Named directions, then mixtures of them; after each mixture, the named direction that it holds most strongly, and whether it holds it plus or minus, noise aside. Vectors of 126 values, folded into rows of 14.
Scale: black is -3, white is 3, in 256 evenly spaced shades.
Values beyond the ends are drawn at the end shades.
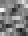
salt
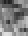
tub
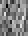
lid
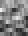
salt, plus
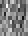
lid, minus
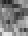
tub, plus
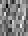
lid, plus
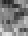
tub, plus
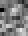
salt, minus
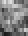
tub, minus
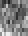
tub, plus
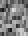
salt, minus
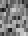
salt, minus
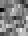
salt, minus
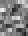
salt, plus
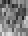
tub, plus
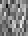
lid, plus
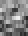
salt, plus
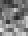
tub, plus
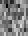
lid, plus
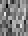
lid, plus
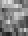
tub, minus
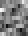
salt, plus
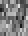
lid, minus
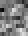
salt, minus
